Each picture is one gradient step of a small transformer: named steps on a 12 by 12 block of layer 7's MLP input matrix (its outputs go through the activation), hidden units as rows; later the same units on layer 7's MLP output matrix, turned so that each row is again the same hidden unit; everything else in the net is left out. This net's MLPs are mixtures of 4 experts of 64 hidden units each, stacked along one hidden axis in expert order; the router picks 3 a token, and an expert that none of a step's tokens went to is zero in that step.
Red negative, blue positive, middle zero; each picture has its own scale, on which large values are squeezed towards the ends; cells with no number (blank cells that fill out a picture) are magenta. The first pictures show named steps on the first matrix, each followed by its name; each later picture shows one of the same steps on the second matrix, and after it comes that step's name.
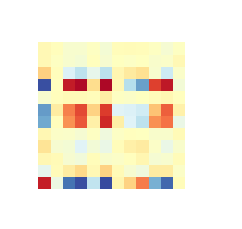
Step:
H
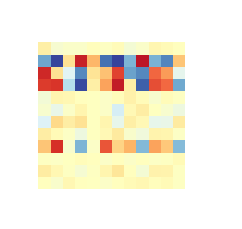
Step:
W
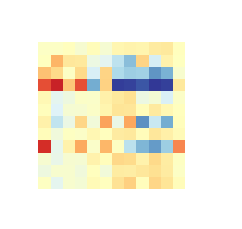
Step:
W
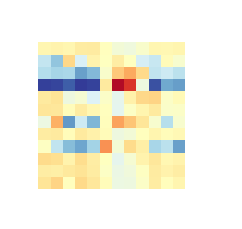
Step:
W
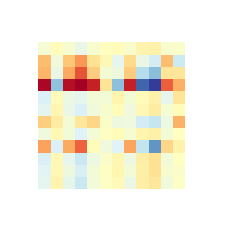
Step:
W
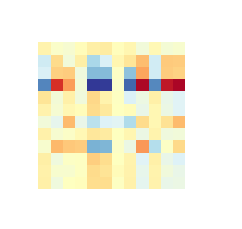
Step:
W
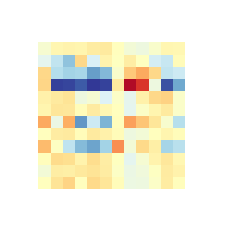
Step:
W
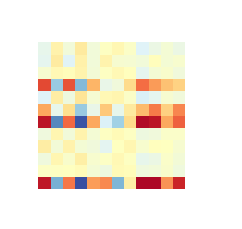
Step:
H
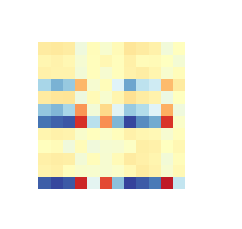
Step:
H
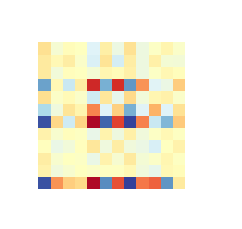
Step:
H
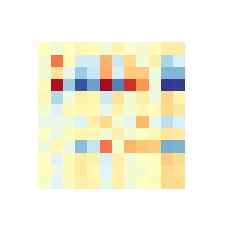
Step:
W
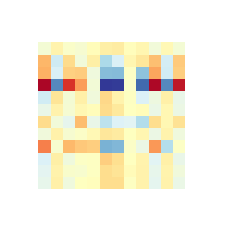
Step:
W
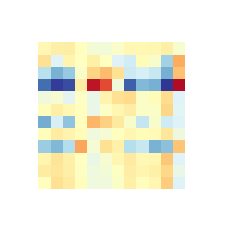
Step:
W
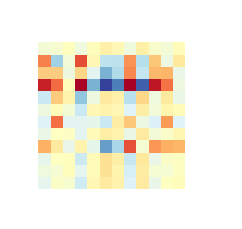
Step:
W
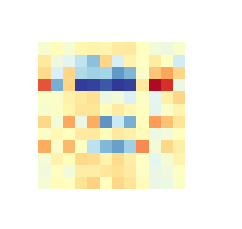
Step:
W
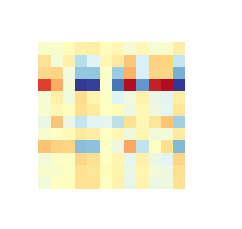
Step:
W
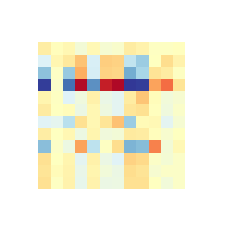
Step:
W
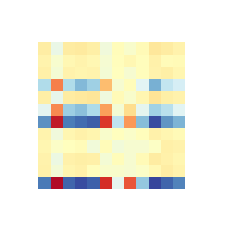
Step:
H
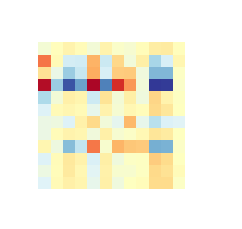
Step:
W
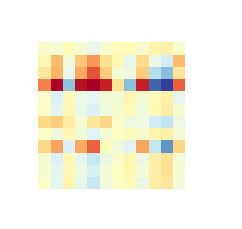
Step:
W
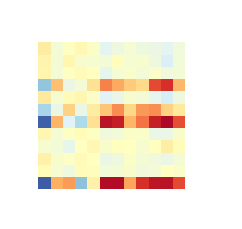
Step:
H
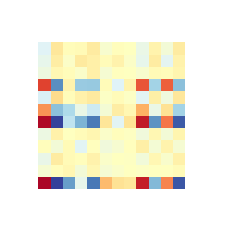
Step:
H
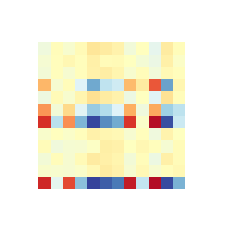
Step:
H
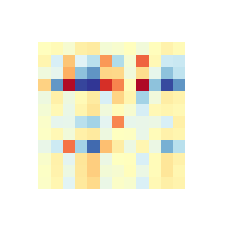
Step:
W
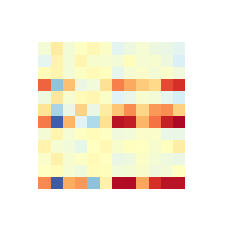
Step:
H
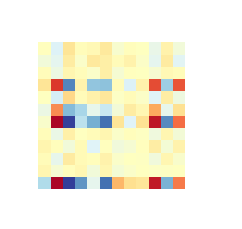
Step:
H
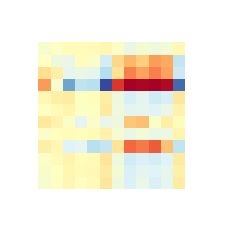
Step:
W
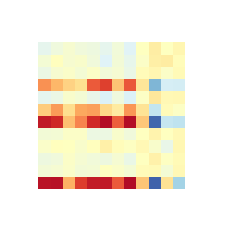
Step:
H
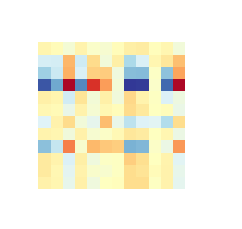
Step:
W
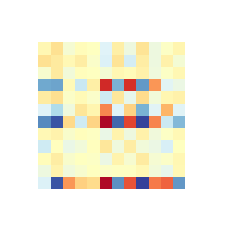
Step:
H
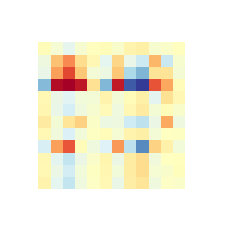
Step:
W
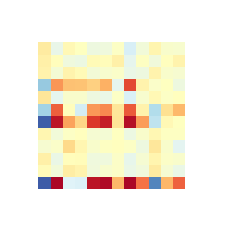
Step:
H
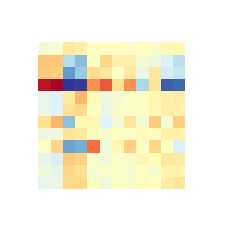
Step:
W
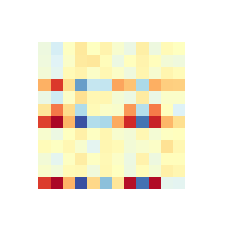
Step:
H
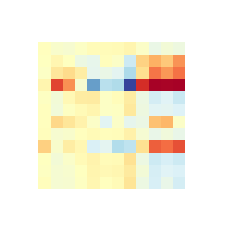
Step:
W
